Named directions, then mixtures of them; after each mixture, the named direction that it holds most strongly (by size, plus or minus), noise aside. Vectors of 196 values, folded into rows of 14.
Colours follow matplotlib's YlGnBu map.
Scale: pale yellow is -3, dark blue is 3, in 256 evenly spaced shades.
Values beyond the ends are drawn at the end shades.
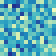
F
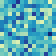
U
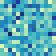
U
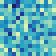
F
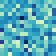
U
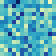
U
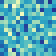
F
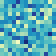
U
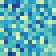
F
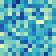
U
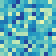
U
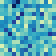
U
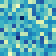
F
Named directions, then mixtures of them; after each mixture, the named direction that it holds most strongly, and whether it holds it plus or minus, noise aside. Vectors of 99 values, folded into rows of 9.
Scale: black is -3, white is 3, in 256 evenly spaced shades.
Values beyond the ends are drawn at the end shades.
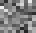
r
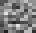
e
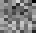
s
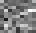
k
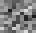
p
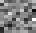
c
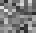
r, plus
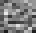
e, plus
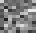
k, plus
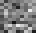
e, plus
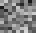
r, minus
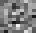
e, plus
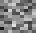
p, minus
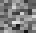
p, minus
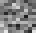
e, minus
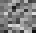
e, plus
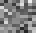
r, plus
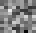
p, minus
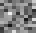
c, plus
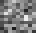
p, minus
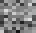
s, minus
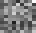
s, minus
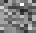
r, plus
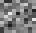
c, plus
